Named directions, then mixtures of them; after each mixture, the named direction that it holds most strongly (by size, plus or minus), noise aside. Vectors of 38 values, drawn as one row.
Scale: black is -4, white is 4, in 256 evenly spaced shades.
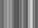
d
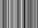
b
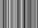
b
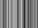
b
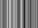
b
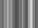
d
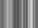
d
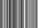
b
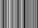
b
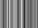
b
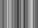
d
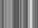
d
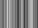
d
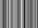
b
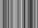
b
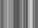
d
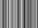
b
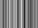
b
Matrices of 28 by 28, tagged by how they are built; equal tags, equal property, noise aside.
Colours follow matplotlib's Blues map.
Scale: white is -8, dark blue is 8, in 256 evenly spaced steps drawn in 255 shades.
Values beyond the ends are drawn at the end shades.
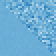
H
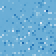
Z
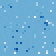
Z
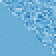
H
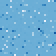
Z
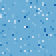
Z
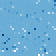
Z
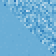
H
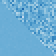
H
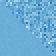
H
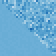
H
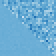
H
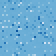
Z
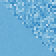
H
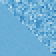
H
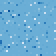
Z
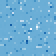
Z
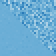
H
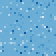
Z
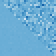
H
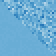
H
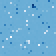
Z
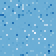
Z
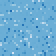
Z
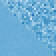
H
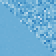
H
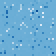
Z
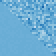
H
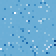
Z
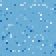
Z
